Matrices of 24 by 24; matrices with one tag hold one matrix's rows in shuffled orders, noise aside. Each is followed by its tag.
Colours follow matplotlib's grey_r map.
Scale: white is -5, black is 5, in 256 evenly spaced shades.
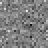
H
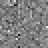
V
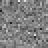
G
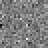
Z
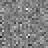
Z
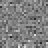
G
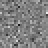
V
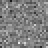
G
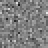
V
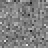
H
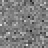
H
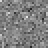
H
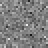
H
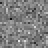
G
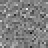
H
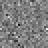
V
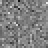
V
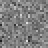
Z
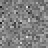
Z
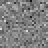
H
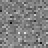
G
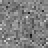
H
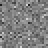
Z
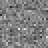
G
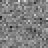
G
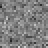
G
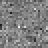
G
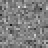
G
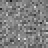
G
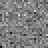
G
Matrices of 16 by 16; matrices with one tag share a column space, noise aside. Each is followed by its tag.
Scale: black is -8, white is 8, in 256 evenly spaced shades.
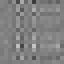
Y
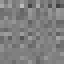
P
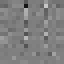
P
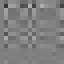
P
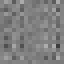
Y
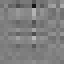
P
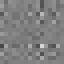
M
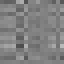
Y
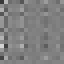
Y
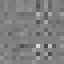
M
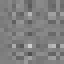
M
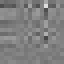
P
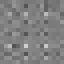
M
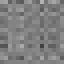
Y
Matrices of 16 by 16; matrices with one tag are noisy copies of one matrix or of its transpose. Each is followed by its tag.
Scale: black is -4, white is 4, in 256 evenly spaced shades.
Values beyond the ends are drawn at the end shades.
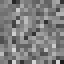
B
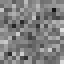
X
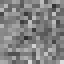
X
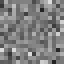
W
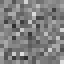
X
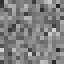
W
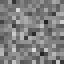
B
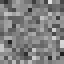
W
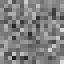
X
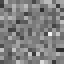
W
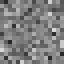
W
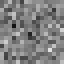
X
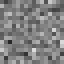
W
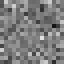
W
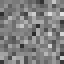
B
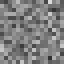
W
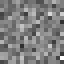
B
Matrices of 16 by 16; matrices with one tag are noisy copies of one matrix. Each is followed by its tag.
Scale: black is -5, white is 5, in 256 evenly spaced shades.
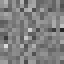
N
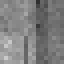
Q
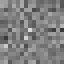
N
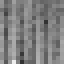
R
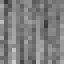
R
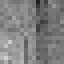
Q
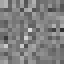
N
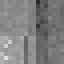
Q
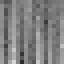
R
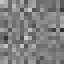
N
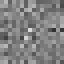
N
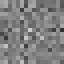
N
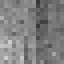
Q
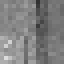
Q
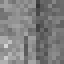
Q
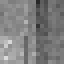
Q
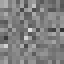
N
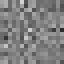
N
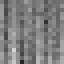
R
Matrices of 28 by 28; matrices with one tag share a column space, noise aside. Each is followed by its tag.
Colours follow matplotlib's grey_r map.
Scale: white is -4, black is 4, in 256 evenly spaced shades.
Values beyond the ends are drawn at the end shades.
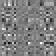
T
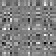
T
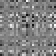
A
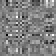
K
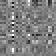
K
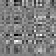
K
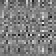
K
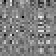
K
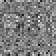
A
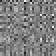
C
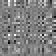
K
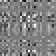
A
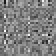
K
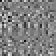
A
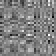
K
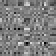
T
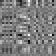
K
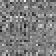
A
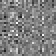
K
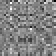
C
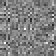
T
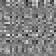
K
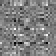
T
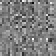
C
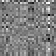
C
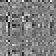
A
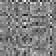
C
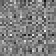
K
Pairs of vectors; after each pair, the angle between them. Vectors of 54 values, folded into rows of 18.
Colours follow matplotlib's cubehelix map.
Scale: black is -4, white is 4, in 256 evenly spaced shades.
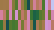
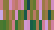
partly aligned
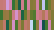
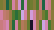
nearly opposite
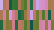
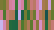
orthogonal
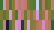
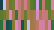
nearly parallel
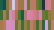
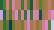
orthogonal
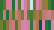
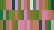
nearly parallel
